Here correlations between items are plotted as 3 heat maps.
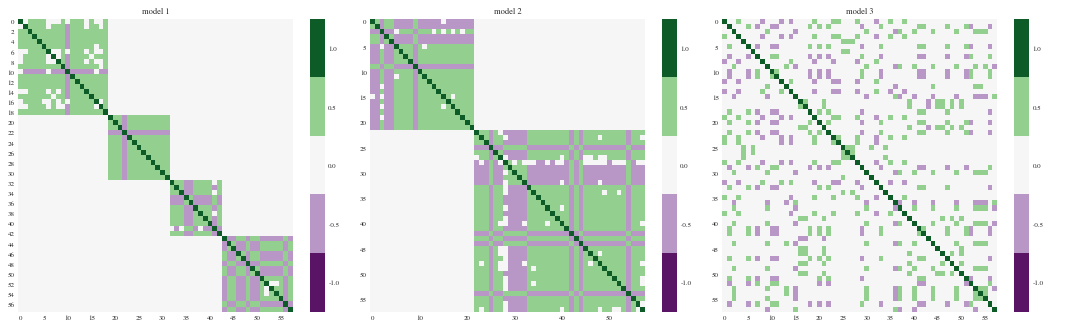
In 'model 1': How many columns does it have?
58
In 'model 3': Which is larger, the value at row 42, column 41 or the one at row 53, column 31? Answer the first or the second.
the first
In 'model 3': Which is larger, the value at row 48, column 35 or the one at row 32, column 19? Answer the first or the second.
the first
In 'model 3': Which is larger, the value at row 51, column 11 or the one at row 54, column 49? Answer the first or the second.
the second
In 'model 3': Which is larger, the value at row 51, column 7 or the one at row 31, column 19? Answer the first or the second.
the second
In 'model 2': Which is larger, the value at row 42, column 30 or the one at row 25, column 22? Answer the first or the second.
the first
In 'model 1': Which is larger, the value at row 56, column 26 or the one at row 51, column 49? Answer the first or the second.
the first
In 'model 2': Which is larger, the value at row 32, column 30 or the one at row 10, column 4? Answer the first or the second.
the first
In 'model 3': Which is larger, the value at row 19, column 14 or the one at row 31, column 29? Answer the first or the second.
the second
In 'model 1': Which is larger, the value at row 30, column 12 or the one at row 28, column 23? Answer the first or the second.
the second
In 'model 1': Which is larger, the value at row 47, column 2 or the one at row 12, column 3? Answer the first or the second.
the second
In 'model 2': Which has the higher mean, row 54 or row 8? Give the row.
8
